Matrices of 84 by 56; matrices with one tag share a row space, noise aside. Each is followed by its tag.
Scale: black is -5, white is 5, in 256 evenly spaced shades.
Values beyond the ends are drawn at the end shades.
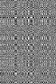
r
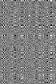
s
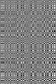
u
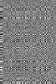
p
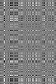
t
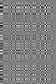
p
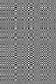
r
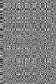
p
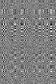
s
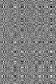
s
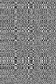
r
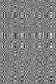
s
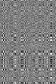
s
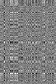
t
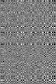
u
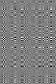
s
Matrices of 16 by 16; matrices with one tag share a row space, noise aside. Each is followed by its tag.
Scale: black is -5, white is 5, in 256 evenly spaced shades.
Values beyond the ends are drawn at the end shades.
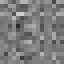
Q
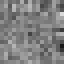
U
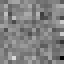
U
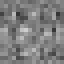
Q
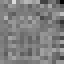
U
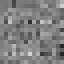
U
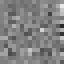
U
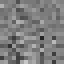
Q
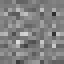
Q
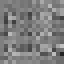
U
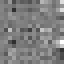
U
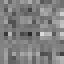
U
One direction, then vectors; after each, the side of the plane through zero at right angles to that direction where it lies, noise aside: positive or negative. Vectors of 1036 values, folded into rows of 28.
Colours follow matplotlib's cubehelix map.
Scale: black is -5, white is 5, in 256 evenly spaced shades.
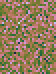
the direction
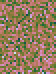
negative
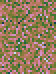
negative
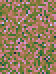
positive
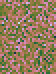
positive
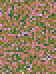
negative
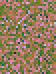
positive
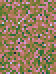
positive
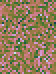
negative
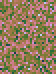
positive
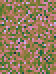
positive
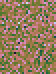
positive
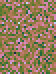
positive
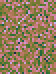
positive
